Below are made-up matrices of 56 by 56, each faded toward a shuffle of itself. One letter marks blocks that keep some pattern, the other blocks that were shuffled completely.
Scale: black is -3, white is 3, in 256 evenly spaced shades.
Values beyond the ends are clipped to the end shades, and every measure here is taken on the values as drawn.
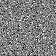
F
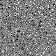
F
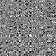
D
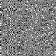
D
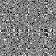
D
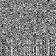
D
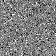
F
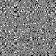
D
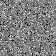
F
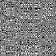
D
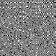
D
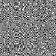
D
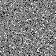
F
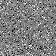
F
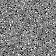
F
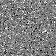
F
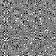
D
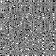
D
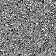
F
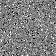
F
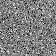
F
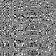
D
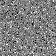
F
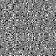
D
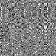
D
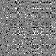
D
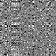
D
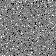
F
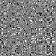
D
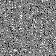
F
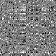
D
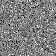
F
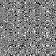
D
